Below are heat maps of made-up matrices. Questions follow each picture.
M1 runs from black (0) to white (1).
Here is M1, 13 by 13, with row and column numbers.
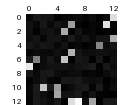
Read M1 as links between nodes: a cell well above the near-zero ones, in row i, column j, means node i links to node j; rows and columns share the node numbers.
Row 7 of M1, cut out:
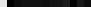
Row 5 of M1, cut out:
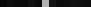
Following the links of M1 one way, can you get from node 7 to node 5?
yes
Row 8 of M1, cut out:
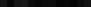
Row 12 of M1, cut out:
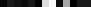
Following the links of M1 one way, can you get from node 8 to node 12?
no
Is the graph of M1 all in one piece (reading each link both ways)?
no
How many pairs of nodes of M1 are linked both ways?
3
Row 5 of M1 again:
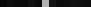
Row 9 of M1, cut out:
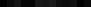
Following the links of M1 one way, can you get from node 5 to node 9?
no
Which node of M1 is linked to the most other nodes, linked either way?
node 12
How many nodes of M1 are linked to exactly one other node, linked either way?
2
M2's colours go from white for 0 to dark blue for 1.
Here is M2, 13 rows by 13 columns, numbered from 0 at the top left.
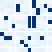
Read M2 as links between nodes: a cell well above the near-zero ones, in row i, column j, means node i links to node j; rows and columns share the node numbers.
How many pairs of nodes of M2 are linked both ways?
3
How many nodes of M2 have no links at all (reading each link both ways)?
0
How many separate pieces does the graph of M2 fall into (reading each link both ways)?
1
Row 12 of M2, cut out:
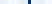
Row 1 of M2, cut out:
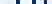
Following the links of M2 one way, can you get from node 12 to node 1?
no
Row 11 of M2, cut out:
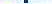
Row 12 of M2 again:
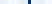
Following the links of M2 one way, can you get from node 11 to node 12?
yes
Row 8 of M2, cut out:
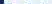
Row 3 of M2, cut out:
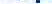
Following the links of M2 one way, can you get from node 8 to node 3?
no
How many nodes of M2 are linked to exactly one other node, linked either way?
1
